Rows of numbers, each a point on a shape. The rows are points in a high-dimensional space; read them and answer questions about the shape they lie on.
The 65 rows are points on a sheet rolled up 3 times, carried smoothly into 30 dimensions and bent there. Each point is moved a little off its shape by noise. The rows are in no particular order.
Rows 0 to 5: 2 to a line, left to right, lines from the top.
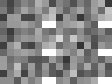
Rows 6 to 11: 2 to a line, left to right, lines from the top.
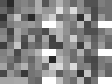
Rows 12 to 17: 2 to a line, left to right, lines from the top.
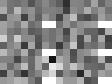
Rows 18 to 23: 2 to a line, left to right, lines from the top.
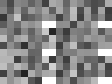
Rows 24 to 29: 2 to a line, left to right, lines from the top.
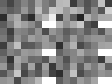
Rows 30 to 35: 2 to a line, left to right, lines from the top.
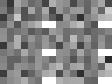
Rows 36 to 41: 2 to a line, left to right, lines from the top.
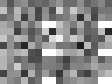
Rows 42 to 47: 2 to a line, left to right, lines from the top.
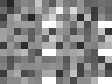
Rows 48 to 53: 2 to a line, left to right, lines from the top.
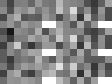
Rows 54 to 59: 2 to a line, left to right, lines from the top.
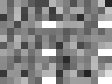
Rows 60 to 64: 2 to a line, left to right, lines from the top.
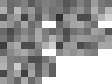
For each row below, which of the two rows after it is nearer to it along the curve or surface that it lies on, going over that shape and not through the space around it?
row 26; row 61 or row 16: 61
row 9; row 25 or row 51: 51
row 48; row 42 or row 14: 14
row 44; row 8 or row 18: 18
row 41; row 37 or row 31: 31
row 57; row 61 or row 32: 32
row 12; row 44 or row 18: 18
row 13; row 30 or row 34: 34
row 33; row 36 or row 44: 36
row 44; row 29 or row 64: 29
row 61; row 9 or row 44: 44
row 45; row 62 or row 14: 62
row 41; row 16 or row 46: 46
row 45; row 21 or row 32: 21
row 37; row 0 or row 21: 21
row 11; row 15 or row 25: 15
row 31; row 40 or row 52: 52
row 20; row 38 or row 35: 35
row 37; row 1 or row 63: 63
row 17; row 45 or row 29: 45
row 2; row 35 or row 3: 35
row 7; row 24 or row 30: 30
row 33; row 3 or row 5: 3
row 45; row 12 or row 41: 41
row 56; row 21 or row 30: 21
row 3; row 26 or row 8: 26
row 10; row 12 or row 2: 2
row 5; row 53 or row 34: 34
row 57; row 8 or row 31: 31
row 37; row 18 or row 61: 18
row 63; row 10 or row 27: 27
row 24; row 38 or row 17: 38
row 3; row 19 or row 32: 32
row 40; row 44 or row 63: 63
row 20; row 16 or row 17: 17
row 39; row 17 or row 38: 38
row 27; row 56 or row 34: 34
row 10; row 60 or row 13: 13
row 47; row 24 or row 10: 24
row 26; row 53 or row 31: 31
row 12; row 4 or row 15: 4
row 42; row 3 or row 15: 15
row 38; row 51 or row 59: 59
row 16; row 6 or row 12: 6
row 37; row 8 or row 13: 13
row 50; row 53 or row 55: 53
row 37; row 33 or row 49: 33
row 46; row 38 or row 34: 34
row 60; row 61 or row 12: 12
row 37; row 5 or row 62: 5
